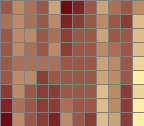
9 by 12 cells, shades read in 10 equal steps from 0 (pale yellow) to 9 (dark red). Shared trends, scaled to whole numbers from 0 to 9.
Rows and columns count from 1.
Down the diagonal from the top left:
6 4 4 6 5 6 6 6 2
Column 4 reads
6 6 6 6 5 7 7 7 7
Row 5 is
6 5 5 5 5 6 6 6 3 4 6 1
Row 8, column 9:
2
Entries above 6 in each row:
2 3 1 1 0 1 4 4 5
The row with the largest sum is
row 1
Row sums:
65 64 61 61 58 58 63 63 63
